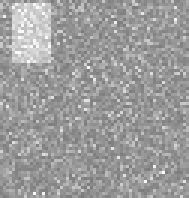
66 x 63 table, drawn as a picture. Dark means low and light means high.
Histogram: skewed, a long tail of high values. Stripes: none. Odd patch: higher, in the top left. Ninth with the highest average: top left.
